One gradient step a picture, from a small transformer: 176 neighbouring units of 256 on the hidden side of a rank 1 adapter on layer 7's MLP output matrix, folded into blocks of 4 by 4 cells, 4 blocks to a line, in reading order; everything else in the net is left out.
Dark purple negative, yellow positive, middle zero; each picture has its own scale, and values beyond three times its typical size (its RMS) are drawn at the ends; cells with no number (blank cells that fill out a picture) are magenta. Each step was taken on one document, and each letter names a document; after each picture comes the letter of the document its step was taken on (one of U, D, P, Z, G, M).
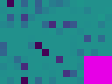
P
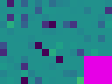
P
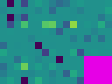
P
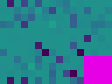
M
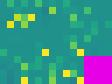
M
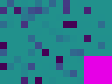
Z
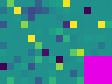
Z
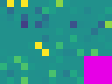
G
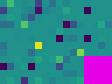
Z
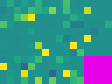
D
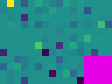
G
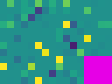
Z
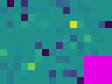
G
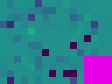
M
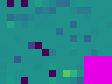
G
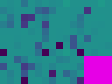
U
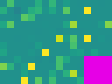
Z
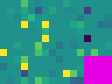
U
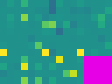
P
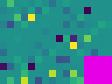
D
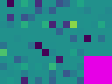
P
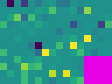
G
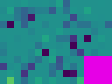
D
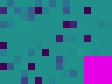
Z
